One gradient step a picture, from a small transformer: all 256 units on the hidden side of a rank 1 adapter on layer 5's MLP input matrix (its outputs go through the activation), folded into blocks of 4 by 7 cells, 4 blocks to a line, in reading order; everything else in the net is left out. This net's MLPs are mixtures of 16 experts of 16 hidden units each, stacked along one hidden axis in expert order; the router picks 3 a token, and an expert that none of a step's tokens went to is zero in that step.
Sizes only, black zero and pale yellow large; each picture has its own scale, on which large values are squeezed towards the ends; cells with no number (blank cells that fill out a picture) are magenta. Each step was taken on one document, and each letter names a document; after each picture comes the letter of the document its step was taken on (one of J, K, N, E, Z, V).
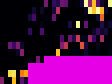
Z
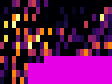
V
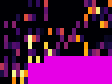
V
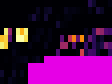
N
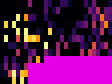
V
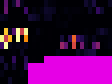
N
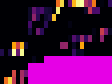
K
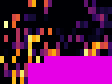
V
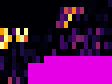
N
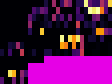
Z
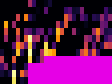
V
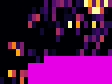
Z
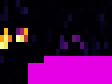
N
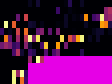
V
